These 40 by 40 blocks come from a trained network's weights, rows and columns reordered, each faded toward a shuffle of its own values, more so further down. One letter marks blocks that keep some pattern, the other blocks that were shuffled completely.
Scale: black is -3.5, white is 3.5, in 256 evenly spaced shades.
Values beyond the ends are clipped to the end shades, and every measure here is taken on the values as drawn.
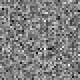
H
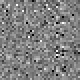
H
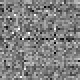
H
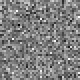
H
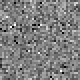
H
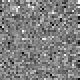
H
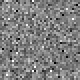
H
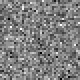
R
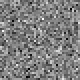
R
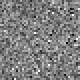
R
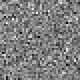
H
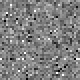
H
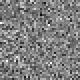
R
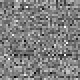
H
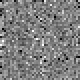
H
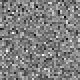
R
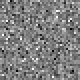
H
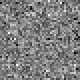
H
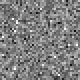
R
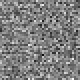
H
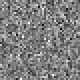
R
